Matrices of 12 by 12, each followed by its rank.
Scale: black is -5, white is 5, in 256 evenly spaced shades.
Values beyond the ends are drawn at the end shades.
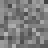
full rank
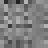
two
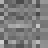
two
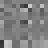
two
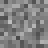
full rank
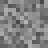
full rank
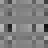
one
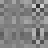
two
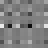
one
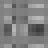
one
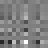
one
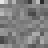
two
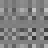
one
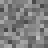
full rank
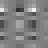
one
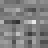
two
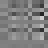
one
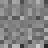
two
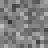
full rank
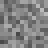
full rank
